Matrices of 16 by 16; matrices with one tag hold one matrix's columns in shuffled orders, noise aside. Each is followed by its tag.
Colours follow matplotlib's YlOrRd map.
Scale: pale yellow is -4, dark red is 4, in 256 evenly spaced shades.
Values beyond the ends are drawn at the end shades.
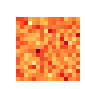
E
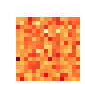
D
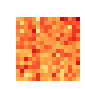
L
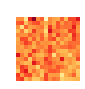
L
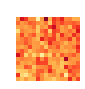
L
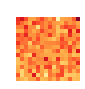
L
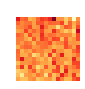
L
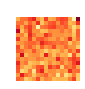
L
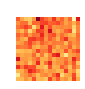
L
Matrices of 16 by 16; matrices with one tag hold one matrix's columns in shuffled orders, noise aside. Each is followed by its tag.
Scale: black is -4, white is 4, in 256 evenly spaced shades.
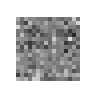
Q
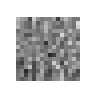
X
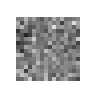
Q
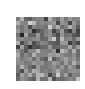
Q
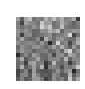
X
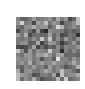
Q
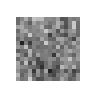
X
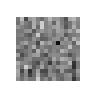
X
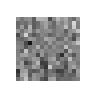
X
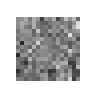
X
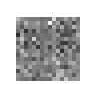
Q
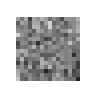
X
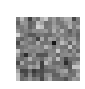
X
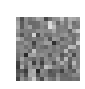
X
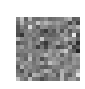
Q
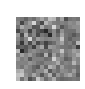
Q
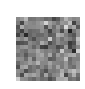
Q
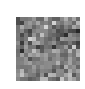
Q
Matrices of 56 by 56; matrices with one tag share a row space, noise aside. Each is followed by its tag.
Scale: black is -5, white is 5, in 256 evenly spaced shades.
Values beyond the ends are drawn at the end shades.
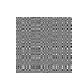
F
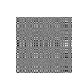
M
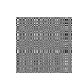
M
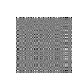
M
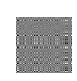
M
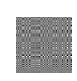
F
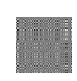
M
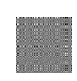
M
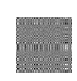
M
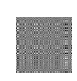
M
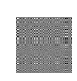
M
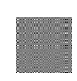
M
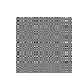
M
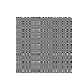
F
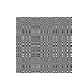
F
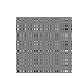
M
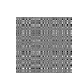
F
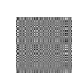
M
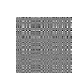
F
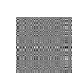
M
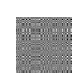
F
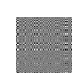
M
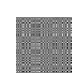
F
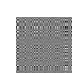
M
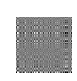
M
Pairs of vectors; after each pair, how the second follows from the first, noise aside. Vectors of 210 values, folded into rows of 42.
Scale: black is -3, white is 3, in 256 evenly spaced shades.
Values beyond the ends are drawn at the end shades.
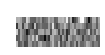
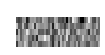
negated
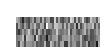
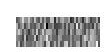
negated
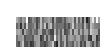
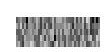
negated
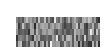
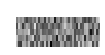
negated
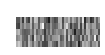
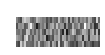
shuffled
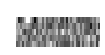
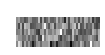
shuffled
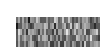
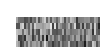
shuffled
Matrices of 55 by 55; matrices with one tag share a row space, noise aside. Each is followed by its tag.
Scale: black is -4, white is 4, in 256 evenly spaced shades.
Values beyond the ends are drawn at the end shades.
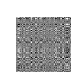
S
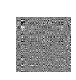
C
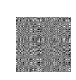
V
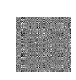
C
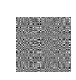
V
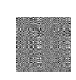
V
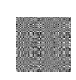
V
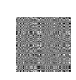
V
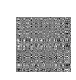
S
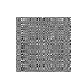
C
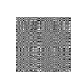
V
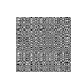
S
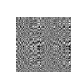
V
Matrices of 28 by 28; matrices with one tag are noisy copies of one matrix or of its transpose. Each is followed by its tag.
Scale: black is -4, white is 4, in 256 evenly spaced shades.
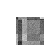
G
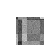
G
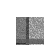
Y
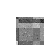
G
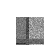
Y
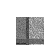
Y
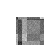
G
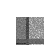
Y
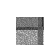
Y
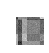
G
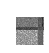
Y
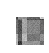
G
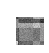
G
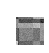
G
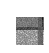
Y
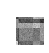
G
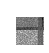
Y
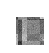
G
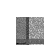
Y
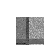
Y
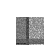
Y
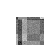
G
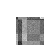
G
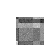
G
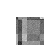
G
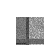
Y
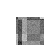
G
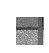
Y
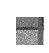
Y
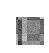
G
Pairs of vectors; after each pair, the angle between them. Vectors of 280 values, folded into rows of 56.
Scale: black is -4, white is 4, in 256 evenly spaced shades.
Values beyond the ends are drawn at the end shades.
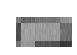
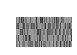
orthogonal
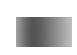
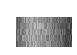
nearly opposite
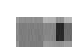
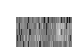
partly opposed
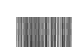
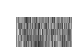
partly aligned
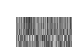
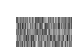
partly opposed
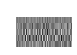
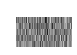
partly aligned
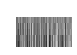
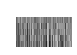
nearly parallel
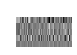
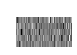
partly opposed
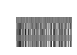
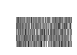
partly aligned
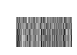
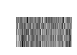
nearly opposite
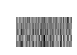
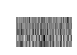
nearly parallel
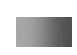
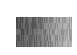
nearly opposite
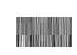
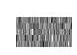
orthogonal
